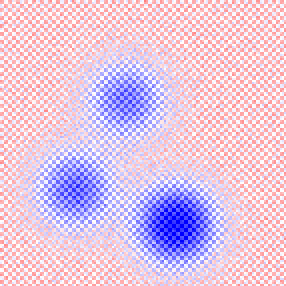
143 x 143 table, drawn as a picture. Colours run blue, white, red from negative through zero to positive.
No lone cell stands out from its neighbours. Three dips sink into the field. The bottom middle is the ninth with the lowest average. No single row or column stands out from its neighbours. Neither half mirrors the other.
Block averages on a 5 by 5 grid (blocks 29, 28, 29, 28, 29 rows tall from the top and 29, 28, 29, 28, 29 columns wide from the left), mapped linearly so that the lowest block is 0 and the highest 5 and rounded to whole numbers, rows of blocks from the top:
5 5 5 5 5
5 3 1 5 5
4 2 3 5 5
3 0 1 0 5
5 4 2 1 5
